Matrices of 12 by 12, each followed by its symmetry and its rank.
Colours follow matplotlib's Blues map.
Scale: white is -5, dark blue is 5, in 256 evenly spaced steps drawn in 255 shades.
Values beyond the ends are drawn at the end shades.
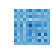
symmetric, rank two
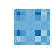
symmetric, rank one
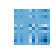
symmetric, rank one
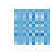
neither, rank one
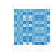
neither, rank one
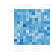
neither, full rank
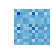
symmetric, rank two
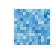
neither, full rank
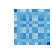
symmetric, rank two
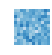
neither, full rank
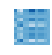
neither, rank one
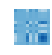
symmetric, rank one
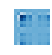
symmetric, rank one
